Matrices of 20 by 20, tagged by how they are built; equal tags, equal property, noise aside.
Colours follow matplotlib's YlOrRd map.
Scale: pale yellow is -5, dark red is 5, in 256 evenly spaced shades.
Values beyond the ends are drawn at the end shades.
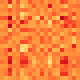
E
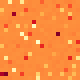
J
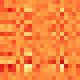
E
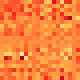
E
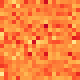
E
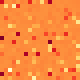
J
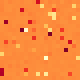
J
